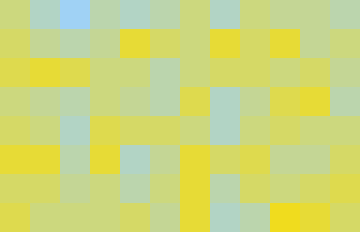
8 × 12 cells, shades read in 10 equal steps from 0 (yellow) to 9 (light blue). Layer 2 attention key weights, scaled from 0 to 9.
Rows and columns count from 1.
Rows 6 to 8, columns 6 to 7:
5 1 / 4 1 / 5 1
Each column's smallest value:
1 1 2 1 1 3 1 1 2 0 1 2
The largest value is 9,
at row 1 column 3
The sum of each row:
70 41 41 53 48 40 44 40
